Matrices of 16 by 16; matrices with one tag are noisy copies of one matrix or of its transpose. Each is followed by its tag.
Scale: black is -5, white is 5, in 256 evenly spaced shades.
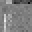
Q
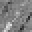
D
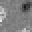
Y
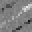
D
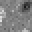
Y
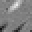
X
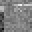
Q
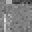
Q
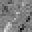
D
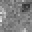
Y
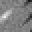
X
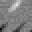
X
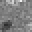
Y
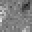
Y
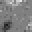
Y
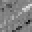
D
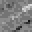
D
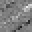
D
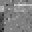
Q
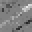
D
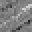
D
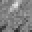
X
